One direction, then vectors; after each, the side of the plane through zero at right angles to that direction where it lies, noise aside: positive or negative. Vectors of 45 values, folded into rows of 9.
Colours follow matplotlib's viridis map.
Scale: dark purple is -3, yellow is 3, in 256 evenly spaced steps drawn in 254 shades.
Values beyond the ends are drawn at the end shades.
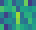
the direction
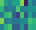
negative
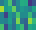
positive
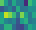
negative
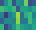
positive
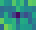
negative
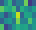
positive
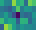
negative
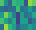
negative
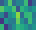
positive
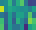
positive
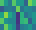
negative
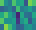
negative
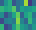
positive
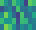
negative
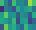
negative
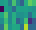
negative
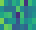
negative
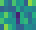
negative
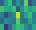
positive
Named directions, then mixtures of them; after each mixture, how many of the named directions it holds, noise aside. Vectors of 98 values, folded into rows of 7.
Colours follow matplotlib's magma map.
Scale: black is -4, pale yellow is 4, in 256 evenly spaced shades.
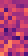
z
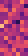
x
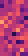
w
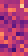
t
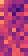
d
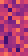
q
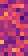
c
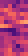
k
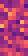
two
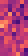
three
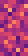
two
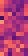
two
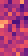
three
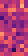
one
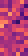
two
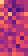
three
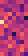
three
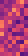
three
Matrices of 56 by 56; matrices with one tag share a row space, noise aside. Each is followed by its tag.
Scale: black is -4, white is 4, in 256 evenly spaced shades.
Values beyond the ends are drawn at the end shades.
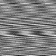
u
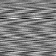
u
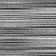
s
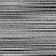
s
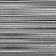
s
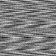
u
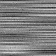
s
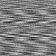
u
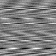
u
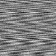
u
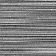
s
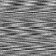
u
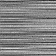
s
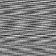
u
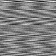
u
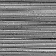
s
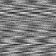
u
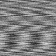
u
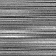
s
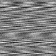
u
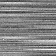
s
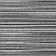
s
